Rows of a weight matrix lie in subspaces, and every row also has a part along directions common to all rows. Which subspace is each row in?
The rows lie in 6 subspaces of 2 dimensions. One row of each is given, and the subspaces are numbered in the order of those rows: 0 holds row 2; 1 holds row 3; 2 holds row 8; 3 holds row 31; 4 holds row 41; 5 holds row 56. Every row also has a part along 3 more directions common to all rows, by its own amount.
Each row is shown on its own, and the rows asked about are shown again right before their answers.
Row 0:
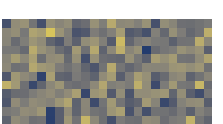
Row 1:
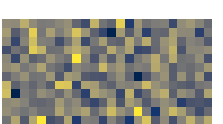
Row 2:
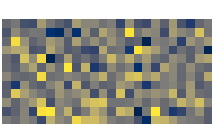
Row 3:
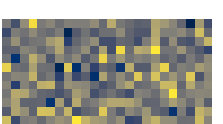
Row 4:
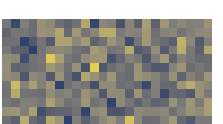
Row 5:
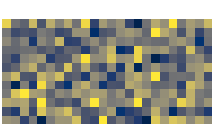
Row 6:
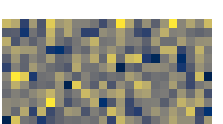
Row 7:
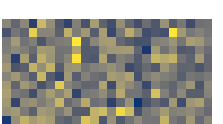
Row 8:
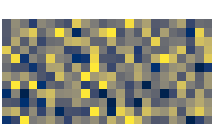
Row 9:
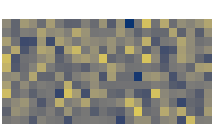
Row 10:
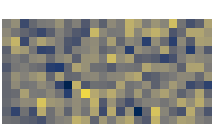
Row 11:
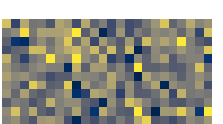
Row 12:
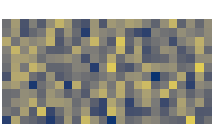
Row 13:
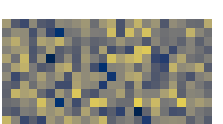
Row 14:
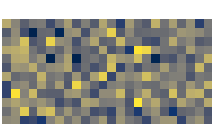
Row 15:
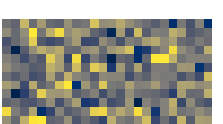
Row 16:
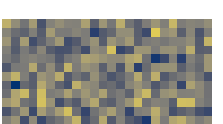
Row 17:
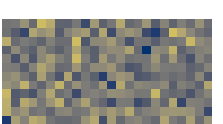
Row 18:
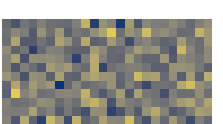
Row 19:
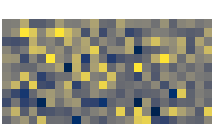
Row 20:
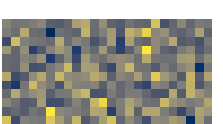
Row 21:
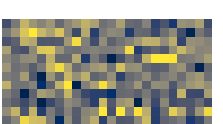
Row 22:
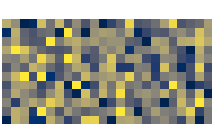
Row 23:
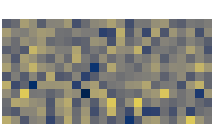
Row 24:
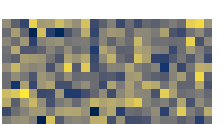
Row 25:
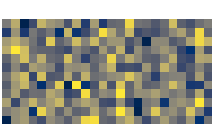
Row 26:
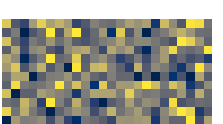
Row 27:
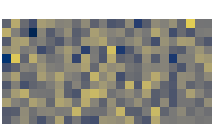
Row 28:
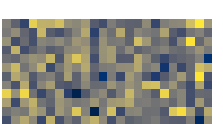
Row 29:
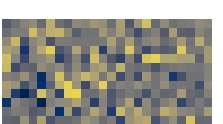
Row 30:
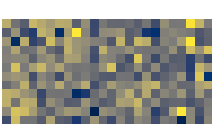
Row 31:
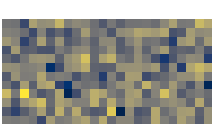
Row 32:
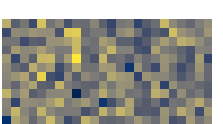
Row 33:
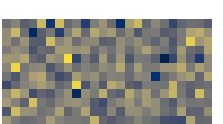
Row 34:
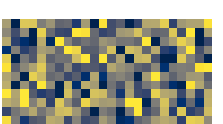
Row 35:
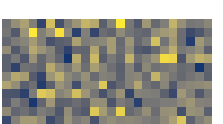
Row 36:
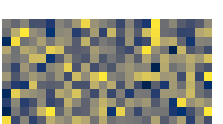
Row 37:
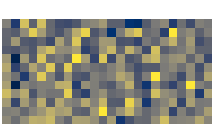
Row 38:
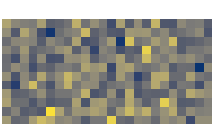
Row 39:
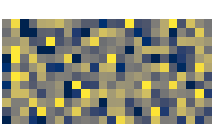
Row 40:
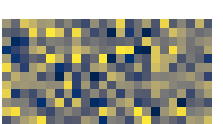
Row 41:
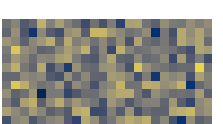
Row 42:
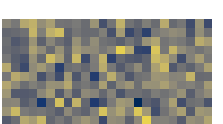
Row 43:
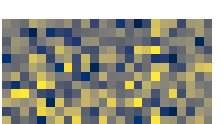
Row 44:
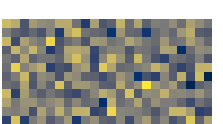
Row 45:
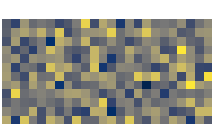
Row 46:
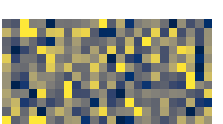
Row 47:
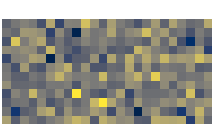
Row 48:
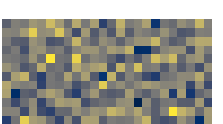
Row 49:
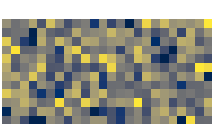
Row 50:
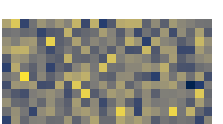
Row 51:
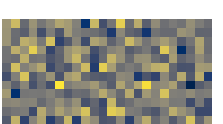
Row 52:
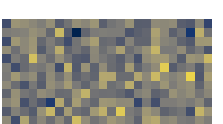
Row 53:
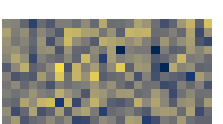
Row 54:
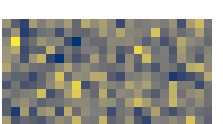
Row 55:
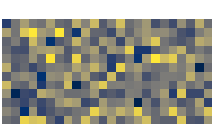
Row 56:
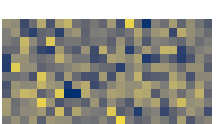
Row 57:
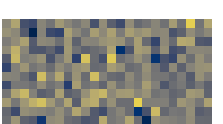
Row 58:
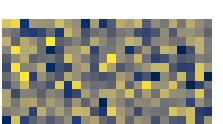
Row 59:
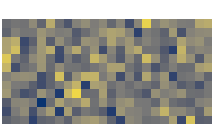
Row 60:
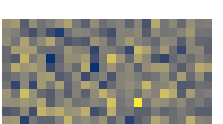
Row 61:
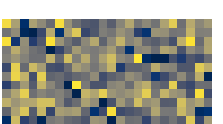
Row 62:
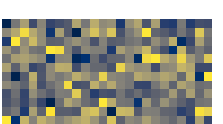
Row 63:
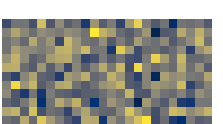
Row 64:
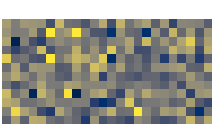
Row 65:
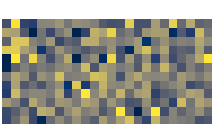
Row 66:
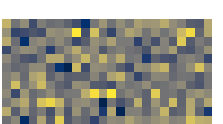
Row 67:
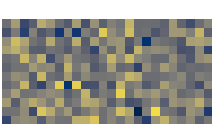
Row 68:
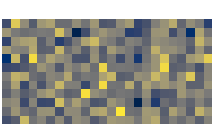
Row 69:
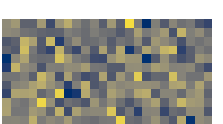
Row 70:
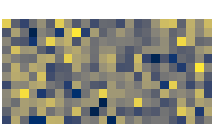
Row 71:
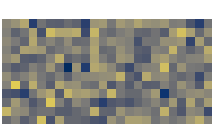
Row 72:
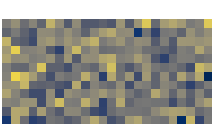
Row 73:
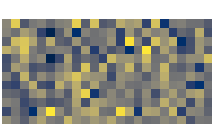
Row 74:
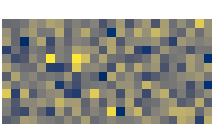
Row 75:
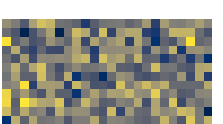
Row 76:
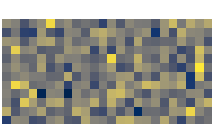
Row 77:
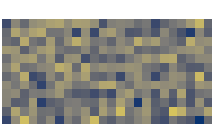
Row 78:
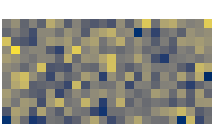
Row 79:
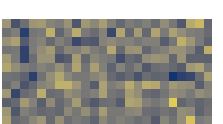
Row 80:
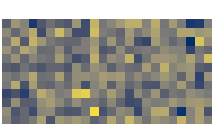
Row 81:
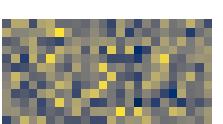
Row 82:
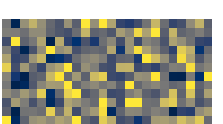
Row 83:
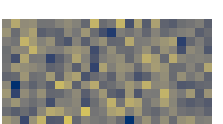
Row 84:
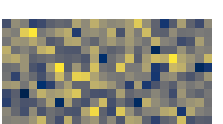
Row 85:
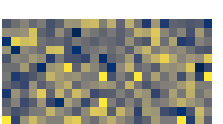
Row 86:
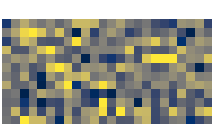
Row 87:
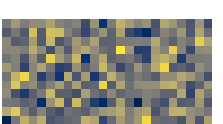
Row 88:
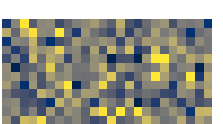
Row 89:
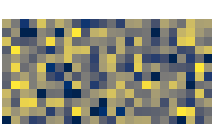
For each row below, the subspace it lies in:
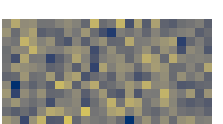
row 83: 2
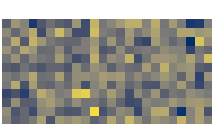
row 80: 3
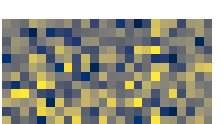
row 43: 1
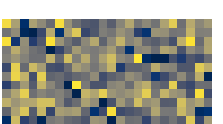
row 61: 4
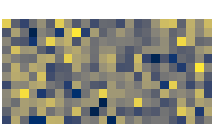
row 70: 0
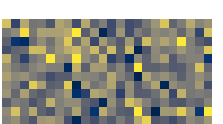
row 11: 0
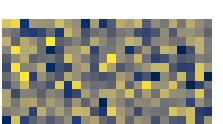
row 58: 2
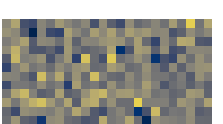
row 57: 1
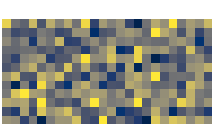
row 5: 4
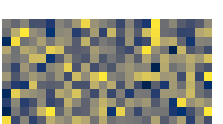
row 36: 0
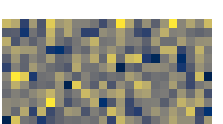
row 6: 4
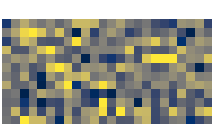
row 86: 3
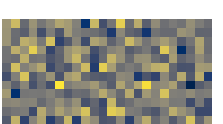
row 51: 2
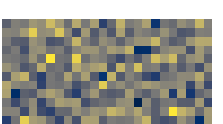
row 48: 3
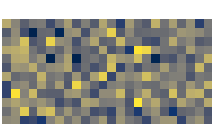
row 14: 3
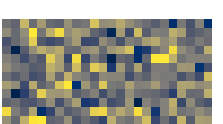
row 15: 5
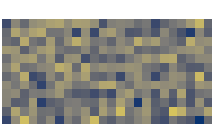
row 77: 3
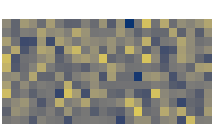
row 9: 5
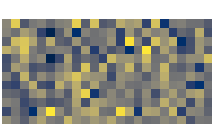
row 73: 2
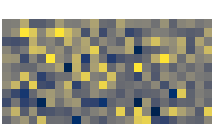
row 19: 0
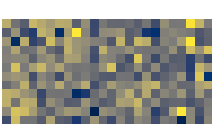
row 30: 3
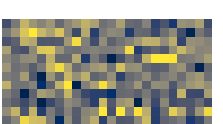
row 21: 3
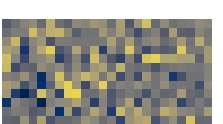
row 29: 5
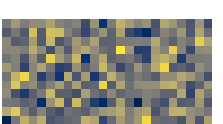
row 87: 1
